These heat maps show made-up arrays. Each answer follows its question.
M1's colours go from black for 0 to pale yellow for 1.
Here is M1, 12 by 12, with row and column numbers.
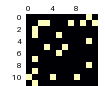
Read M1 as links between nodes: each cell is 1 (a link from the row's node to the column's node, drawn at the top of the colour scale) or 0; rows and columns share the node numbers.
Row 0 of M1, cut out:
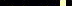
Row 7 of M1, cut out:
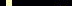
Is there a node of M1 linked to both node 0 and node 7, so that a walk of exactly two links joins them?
no
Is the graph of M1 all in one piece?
no
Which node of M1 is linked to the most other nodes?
node 1
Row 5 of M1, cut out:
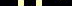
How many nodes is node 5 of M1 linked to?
2
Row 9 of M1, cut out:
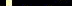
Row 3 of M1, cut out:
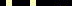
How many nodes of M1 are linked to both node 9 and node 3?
1
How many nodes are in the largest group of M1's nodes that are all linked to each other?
2
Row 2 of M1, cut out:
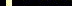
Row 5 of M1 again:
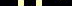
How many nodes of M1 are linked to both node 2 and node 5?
0
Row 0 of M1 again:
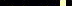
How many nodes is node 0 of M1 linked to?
1
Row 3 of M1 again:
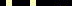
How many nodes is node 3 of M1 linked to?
2
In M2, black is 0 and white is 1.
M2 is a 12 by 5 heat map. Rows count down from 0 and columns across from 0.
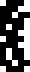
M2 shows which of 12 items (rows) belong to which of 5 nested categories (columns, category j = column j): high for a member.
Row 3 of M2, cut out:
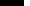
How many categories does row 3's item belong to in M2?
1
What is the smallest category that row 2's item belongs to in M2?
2
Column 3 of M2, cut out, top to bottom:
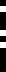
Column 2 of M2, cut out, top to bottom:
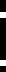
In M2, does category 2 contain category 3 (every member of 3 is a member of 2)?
no
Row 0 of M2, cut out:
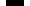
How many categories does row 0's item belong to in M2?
2
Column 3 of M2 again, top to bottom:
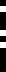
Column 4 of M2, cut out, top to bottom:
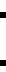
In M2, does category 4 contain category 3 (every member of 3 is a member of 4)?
yes
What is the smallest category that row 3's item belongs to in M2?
4
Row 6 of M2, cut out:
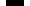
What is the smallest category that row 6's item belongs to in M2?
0
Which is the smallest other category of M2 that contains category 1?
4
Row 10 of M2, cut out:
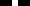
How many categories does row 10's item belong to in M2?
1
